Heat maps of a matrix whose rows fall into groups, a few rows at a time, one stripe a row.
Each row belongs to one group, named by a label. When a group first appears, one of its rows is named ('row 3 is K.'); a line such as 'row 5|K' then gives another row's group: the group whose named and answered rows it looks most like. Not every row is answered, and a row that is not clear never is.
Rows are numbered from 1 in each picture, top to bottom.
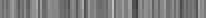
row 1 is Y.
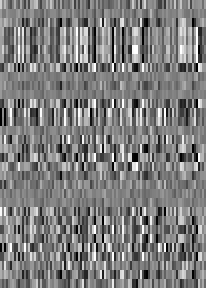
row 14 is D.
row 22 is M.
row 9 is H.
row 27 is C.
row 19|H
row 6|H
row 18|Y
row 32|Y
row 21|D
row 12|Y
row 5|H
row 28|D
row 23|C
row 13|D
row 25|C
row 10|C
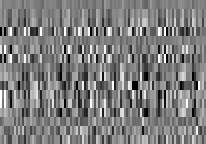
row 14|Y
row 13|C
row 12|M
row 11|M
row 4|D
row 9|C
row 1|C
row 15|H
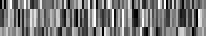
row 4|C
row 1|D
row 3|Y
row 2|Y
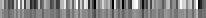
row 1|H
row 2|H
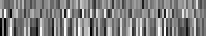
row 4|D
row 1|H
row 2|M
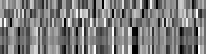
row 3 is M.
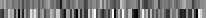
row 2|Y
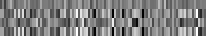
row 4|H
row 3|Y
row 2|H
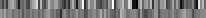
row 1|Y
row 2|C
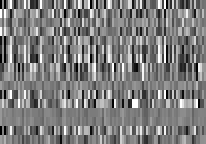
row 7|D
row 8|Y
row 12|H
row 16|C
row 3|M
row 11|D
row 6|D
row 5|D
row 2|M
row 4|M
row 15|D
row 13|C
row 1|D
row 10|H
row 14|C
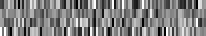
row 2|C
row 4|M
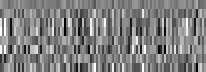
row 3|M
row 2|Y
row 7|D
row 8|Y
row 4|M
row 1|H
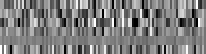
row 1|H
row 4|C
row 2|C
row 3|Y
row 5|M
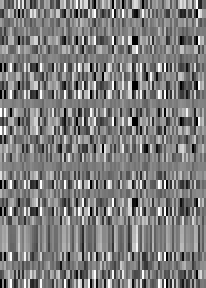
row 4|D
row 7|Y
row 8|D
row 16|D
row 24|D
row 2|Y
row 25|M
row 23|Y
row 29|D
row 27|H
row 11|D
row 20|M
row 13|M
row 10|Y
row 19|C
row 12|C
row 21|D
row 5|Y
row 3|H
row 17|C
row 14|Y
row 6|H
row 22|M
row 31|Y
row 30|C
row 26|H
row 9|C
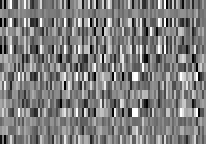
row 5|D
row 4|C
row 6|D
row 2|H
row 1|D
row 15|H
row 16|D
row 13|H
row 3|D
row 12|C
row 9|H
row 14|Y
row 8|Y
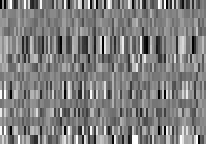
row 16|H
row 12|Y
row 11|M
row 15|M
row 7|M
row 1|D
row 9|Y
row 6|C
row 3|H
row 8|H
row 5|C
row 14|C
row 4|H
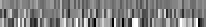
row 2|D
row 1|M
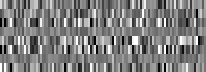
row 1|M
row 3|D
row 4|Y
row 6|D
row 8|M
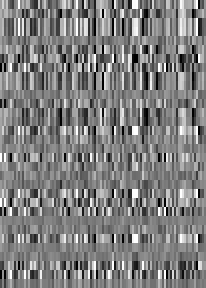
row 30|Y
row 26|M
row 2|C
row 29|Y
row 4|H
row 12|D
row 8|D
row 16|H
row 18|M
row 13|C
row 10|C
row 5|M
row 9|C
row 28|H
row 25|C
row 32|D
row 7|Y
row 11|H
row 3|H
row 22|H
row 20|Y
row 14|C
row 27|H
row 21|C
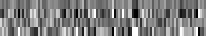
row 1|Y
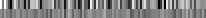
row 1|M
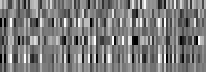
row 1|M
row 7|D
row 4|D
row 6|D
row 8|D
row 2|Y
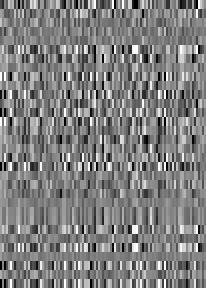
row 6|H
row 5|Y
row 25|C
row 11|D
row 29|M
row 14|M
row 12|Y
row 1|Y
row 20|H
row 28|H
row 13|D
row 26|H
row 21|M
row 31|M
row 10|C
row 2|H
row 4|D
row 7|C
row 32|D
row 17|C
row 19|D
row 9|M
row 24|C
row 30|D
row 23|H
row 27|Y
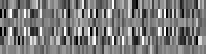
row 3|H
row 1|Y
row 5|Y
